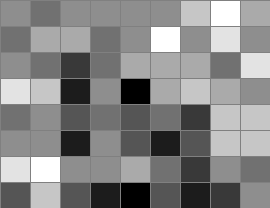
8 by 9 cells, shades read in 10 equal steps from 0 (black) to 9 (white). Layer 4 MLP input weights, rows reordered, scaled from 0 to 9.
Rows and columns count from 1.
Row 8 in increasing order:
0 1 1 2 3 3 3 5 7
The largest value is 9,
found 3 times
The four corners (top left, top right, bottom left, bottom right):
5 6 3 5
